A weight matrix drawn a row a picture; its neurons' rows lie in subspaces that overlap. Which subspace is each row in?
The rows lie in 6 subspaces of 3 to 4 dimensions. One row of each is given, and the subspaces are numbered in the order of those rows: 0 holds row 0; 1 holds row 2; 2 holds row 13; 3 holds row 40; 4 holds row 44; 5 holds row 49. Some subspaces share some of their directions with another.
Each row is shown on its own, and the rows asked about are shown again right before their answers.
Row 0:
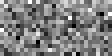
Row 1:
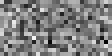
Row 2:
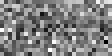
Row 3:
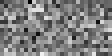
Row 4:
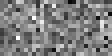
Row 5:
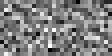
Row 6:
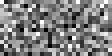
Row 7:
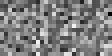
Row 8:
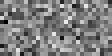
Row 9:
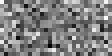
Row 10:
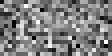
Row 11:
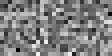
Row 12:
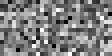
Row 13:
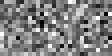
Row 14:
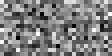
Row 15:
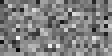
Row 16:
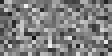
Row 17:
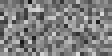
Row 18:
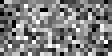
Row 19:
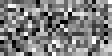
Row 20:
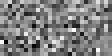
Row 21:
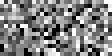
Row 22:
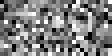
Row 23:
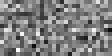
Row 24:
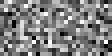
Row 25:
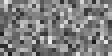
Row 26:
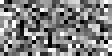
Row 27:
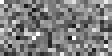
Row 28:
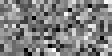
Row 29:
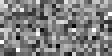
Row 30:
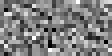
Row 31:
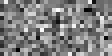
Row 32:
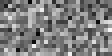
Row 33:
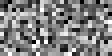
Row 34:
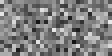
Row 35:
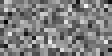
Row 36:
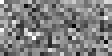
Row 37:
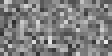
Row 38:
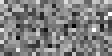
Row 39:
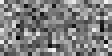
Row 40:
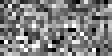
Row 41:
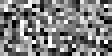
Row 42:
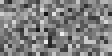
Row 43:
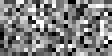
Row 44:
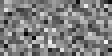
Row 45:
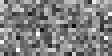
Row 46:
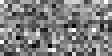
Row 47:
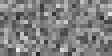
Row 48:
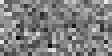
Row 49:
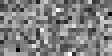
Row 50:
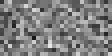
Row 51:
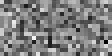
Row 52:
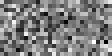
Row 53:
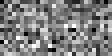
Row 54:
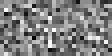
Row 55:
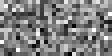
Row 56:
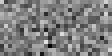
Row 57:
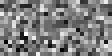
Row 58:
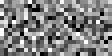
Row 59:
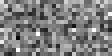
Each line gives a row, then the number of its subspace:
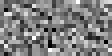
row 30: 4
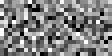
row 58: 0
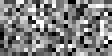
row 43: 2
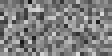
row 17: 0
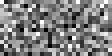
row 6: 2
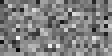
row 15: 1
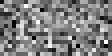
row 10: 4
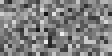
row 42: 2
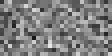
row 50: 1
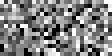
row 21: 2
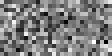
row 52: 1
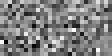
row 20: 3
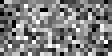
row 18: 4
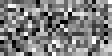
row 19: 1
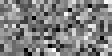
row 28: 2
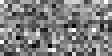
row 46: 3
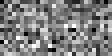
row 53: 3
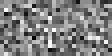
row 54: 4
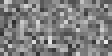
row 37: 5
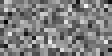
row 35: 4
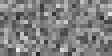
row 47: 3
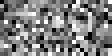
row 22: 4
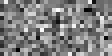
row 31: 5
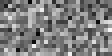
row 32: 0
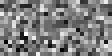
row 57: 3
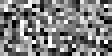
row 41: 4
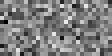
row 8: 4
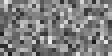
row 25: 5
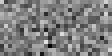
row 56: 2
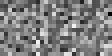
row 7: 0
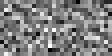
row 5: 4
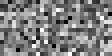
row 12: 5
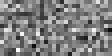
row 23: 0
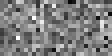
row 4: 2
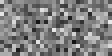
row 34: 4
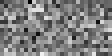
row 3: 0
